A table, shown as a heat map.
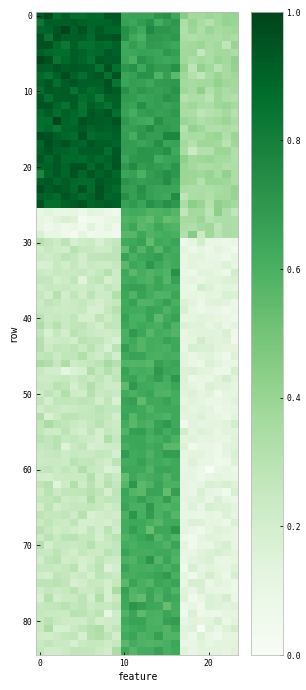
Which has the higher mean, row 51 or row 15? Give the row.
15
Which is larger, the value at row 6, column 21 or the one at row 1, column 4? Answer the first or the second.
the second
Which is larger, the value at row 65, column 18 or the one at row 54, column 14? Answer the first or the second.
the second
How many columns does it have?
24
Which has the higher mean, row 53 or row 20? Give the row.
20
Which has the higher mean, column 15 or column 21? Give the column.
15
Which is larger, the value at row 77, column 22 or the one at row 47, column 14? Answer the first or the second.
the second
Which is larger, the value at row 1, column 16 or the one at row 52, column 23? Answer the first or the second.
the first
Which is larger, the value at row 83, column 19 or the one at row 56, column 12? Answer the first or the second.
the second
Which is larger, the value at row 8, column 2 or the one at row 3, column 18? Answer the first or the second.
the first
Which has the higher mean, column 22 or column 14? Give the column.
14
